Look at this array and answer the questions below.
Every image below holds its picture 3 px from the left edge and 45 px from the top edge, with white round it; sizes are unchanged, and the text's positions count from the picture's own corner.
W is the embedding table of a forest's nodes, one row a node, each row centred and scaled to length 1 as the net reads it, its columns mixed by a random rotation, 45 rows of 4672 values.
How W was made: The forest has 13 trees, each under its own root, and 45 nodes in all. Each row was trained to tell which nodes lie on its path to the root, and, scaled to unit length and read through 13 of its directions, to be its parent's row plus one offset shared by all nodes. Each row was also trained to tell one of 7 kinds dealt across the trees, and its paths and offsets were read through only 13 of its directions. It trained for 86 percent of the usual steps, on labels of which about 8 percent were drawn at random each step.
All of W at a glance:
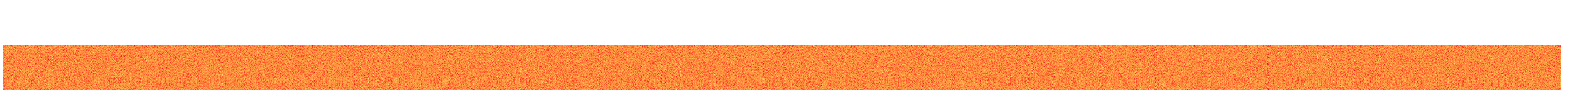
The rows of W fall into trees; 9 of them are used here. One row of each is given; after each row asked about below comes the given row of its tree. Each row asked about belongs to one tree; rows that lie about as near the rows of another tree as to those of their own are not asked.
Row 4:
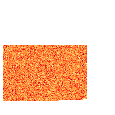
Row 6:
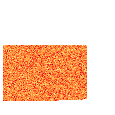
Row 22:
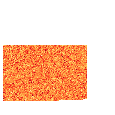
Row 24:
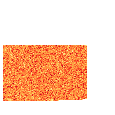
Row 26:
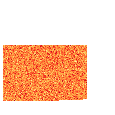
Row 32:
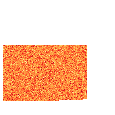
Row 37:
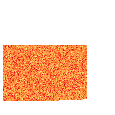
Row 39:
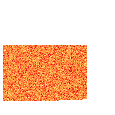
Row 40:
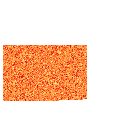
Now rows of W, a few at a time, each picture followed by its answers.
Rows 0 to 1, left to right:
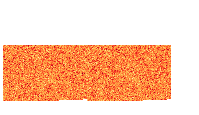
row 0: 26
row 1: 40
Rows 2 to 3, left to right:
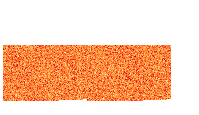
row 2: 37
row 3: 6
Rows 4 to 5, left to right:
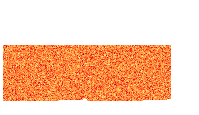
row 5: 24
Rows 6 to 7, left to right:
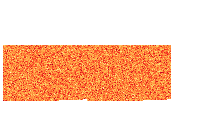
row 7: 4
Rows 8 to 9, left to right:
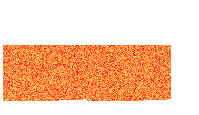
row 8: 26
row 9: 39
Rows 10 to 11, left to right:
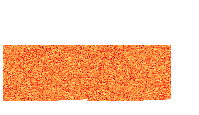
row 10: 24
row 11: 22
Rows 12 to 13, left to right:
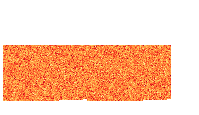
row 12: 40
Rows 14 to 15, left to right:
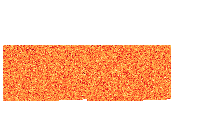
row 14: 22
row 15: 6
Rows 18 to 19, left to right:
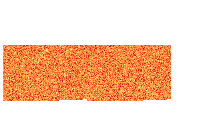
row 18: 26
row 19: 39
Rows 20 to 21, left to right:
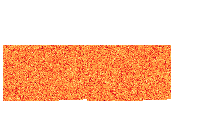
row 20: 4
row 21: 32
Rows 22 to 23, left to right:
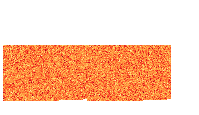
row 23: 26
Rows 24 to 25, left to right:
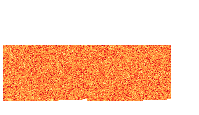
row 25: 37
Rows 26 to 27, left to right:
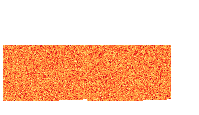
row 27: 40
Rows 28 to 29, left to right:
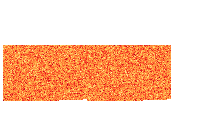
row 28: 6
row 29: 39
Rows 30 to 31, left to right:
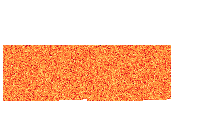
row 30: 39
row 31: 6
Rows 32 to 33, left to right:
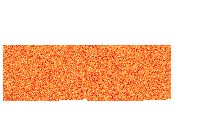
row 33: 37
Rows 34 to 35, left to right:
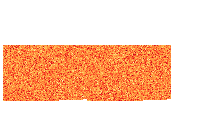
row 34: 32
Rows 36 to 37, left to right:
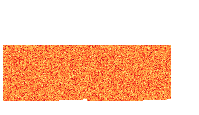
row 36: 37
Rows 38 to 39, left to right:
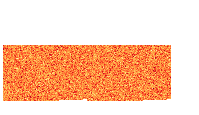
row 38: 39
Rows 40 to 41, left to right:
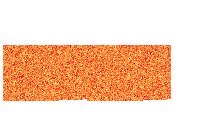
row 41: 37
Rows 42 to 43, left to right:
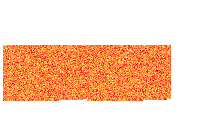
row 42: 6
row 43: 26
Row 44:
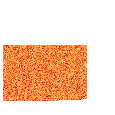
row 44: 4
